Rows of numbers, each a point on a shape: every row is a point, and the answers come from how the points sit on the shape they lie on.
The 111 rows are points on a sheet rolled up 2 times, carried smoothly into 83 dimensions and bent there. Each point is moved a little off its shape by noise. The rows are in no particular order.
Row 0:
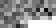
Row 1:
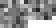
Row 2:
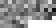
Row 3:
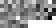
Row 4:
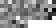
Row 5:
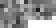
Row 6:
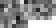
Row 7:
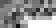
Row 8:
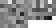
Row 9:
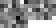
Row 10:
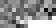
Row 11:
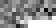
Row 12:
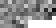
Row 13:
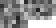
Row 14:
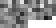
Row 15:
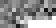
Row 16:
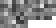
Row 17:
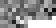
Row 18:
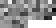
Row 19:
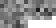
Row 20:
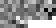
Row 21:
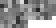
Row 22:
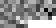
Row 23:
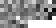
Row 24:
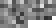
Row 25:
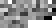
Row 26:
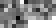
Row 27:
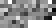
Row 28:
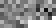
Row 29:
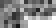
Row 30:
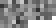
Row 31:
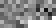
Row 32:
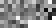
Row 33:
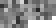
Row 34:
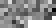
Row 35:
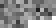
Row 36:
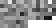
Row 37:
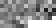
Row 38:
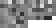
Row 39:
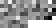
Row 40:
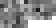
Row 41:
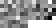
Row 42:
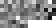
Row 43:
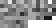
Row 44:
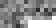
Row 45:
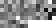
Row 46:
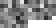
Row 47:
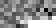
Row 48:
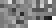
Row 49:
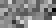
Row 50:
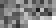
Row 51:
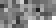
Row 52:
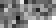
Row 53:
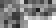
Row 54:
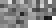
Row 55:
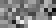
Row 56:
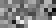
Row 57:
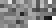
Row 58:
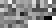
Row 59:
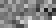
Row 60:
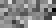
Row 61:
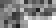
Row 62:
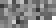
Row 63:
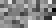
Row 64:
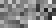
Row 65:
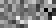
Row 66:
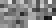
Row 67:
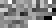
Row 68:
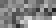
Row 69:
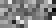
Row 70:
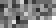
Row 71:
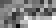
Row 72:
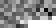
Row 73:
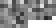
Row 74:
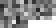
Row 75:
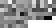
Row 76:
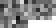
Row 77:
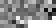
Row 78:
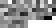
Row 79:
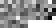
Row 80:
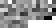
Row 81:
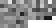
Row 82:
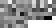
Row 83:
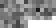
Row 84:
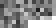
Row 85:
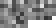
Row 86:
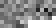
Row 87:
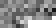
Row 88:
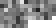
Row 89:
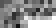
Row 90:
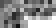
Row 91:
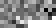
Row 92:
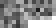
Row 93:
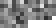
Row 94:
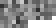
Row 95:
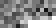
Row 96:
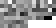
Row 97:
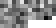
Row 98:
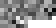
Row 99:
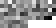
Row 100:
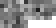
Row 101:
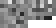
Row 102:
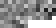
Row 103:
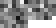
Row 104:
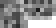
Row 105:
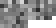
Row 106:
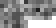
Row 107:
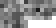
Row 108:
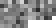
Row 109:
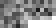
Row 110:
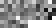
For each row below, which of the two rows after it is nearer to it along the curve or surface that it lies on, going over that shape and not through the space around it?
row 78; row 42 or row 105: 42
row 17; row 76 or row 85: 76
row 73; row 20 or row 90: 90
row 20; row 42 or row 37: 42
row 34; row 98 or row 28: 28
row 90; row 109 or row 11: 109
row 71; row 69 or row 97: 69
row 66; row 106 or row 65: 106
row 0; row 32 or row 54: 32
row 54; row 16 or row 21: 16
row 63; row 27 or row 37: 37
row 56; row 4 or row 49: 4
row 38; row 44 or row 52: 52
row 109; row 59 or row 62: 59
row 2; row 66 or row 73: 66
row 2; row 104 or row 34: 34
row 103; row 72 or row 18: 18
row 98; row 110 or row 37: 110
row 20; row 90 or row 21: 90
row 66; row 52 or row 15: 52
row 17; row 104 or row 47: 47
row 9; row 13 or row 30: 13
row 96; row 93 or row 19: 93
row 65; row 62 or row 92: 92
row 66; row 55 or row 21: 21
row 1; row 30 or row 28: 30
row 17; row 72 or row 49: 72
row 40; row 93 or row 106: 106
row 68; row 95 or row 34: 34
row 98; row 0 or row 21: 0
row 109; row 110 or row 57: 110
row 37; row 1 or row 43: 43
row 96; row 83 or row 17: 17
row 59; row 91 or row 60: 60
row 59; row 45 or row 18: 18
